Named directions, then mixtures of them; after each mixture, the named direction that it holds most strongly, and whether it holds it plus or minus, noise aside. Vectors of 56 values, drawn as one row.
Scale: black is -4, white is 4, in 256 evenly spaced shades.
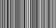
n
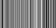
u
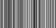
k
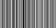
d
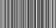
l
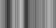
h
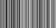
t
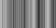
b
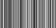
k, plus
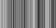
b, plus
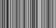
n, plus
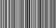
n, minus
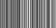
t, plus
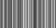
k, plus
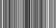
u, minus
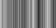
b, plus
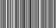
t, minus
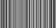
l, minus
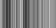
h, plus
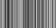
l, plus
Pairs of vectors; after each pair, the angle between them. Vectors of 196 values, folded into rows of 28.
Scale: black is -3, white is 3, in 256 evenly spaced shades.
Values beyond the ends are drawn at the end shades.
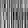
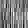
nearly opposite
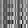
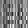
nearly parallel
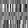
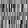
nearly opposite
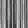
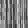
nearly parallel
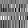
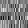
nearly opposite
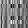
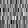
partly opposed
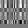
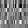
nearly opposite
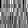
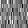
partly opposed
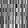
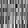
nearly parallel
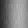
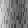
nearly opposite
